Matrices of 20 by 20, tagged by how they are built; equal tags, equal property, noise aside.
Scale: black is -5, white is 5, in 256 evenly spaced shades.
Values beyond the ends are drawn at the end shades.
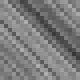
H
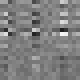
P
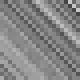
H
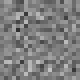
P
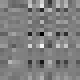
P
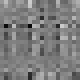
P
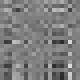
P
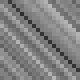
H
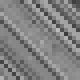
H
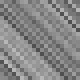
H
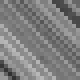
H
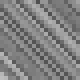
H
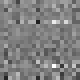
P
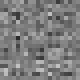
P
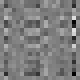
P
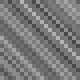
H
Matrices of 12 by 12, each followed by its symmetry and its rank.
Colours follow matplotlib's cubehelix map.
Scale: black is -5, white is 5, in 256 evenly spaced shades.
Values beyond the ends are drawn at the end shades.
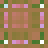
symmetric, rank one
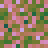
neither, full rank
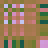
symmetric, rank one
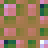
symmetric, rank one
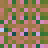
neither, rank two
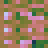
neither, rank two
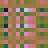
neither, rank one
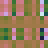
neither, rank one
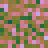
neither, full rank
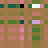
neither, rank one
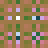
symmetric, rank one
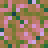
symmetric, full rank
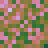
symmetric, full rank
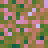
neither, full rank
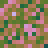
symmetric, full rank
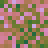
neither, full rank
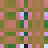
neither, rank one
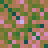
symmetric, full rank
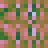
neither, rank two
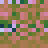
neither, rank two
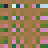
neither, rank one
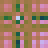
symmetric, rank one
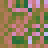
neither, rank two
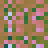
neither, rank two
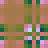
symmetric, rank one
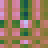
neither, rank one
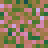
neither, full rank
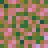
symmetric, full rank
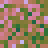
neither, full rank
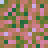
symmetric, full rank
